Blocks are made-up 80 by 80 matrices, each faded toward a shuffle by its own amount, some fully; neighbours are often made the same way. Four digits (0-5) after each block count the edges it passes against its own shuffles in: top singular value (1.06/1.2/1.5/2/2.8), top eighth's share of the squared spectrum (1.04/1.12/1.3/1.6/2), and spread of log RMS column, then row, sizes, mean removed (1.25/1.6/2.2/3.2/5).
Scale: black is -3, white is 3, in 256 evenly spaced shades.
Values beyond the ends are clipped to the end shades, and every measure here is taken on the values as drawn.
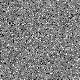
0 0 0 1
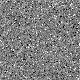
0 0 0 0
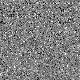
0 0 0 1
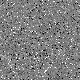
0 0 0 0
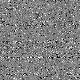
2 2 0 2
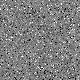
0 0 0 0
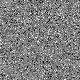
1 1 0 0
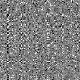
4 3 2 2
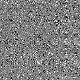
3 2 1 1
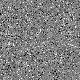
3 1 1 0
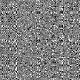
4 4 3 2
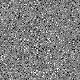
3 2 1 0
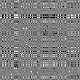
5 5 3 4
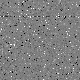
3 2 0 0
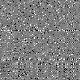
4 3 1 2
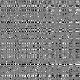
5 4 3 4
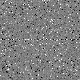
3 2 0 0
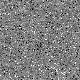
2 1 0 0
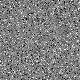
1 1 0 0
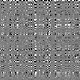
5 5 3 4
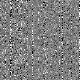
2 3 4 0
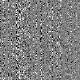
2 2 4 0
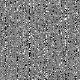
2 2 3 0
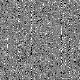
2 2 3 0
